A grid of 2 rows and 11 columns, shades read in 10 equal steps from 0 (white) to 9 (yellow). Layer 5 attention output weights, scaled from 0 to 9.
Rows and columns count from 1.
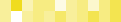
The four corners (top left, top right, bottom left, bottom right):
4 7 4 7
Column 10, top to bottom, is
5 5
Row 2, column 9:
7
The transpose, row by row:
4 4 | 9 0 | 3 4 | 5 5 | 5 4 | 1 6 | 4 4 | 5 5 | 2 7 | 5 5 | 7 7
